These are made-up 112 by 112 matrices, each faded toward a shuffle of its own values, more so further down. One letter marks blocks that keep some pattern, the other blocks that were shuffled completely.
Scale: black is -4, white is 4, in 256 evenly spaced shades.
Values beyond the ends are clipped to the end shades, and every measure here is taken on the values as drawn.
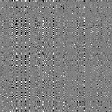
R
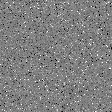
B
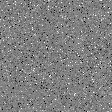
B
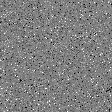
B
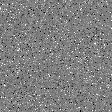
B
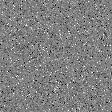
B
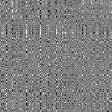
R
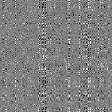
R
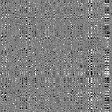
R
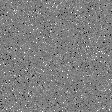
B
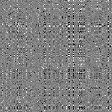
R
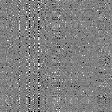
R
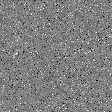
B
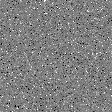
B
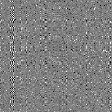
R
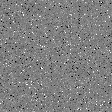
B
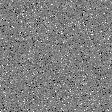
B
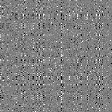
R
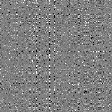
R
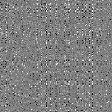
R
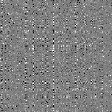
R
